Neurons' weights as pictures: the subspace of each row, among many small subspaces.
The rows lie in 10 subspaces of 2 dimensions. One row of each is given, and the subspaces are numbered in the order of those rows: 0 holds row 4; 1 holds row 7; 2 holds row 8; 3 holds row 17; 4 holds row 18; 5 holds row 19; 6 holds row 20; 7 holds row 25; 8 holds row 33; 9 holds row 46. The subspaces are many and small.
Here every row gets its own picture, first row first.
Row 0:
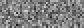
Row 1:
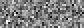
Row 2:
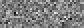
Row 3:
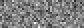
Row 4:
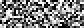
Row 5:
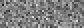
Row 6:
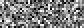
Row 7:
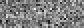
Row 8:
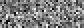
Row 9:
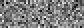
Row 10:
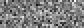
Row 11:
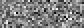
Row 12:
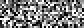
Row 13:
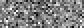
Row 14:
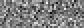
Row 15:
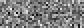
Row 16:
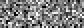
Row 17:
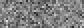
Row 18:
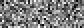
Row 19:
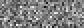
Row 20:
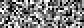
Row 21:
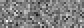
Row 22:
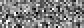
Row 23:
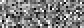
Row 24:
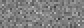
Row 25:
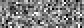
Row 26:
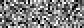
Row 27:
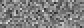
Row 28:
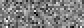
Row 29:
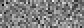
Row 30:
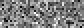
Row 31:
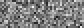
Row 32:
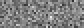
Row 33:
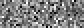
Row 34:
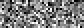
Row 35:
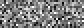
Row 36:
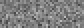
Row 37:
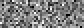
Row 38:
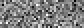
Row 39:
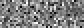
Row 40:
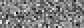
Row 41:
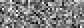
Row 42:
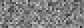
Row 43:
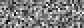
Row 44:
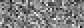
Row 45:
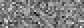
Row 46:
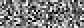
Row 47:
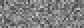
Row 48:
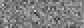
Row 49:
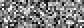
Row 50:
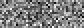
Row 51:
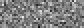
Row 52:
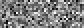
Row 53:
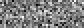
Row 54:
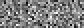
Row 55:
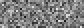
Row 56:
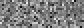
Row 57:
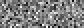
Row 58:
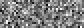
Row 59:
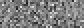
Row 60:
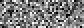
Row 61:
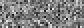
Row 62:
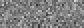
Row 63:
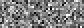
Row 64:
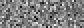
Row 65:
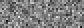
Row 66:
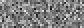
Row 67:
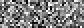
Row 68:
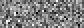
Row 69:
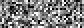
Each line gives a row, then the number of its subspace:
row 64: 8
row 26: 4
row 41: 9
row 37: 7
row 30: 5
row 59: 8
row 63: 7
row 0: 8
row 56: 8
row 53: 1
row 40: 2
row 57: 8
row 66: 1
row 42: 7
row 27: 0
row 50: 3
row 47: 4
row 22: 2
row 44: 9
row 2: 0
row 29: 4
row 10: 1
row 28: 3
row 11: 0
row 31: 6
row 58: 6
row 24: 3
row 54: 9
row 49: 5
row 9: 4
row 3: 1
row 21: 5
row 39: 8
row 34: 9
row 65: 6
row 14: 6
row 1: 6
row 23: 1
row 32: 9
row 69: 7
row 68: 7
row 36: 2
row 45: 5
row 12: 5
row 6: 4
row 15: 9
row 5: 4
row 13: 3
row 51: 1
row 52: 0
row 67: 7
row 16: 5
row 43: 6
